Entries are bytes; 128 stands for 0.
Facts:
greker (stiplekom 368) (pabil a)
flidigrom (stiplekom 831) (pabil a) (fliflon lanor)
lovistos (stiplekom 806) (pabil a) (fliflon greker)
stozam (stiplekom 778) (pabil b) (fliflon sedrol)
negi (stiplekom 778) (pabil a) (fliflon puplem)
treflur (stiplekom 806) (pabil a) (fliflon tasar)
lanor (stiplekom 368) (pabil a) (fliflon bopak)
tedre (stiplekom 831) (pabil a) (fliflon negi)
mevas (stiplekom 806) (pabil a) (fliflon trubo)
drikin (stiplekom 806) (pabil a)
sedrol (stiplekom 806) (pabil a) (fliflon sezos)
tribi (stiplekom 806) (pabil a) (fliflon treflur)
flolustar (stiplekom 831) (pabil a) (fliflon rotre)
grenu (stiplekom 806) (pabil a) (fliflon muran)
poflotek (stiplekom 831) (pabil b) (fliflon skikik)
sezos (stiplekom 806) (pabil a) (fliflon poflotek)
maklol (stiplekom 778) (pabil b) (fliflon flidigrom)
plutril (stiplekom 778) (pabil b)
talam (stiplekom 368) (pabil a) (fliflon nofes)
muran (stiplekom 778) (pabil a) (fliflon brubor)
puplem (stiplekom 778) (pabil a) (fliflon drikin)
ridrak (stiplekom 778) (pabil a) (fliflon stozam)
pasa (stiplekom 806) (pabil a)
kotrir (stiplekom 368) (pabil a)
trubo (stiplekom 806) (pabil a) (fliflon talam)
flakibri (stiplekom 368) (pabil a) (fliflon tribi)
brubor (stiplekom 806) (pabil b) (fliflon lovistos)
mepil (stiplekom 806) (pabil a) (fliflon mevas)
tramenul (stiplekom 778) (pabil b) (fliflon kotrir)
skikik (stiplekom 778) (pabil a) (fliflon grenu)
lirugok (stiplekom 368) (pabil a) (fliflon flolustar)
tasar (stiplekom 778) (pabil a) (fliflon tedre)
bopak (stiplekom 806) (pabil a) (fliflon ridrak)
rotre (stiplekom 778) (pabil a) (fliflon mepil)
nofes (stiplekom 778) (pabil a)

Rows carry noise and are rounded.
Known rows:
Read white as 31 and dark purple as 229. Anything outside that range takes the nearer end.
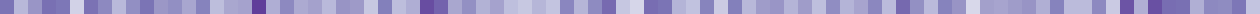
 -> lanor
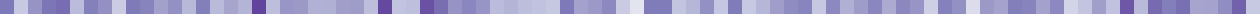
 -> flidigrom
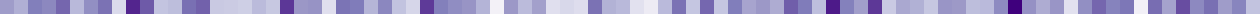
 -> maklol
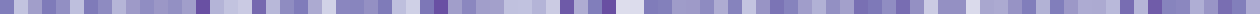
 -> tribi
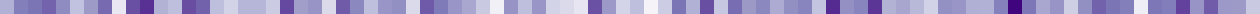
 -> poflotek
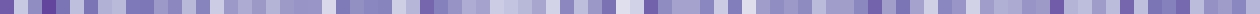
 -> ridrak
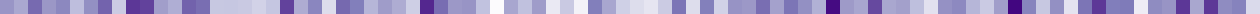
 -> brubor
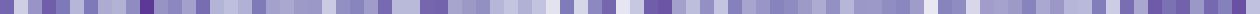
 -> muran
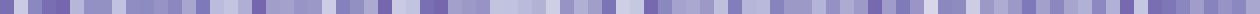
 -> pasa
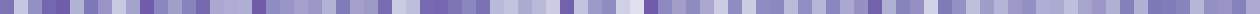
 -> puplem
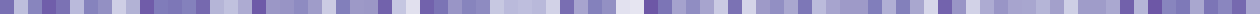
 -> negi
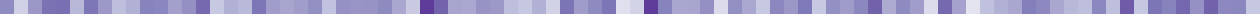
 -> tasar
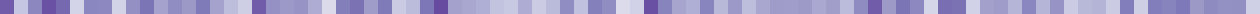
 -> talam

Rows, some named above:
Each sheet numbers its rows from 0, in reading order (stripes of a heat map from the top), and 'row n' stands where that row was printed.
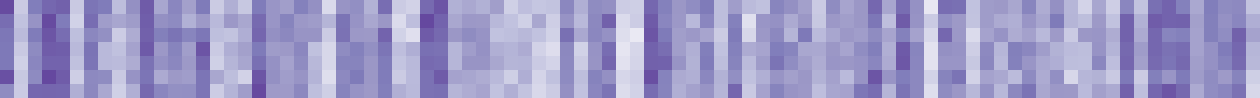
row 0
trubo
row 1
bopak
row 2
negi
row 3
grenu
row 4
grenu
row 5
talam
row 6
skikik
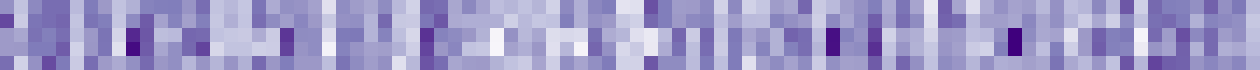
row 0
tedre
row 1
trubo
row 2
maklol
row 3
stozam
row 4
bopak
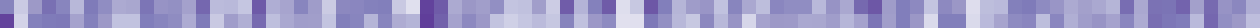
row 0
treflur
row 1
lovistos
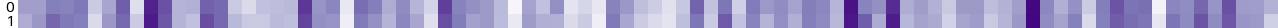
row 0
plutril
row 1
tramenul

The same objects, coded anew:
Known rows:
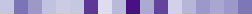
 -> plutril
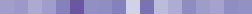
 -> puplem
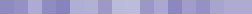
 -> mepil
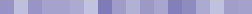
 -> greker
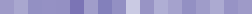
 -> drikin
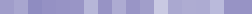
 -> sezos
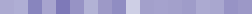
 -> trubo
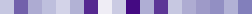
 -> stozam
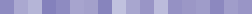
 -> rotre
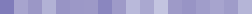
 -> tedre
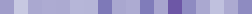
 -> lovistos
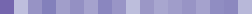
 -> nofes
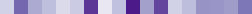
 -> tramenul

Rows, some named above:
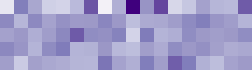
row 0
poflotek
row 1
tasar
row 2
puplem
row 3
mepil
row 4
lovistos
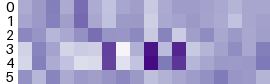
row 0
mevas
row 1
mevas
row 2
negi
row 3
maklol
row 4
brubor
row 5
tasar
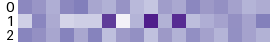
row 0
mepil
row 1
maklol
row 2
ridrak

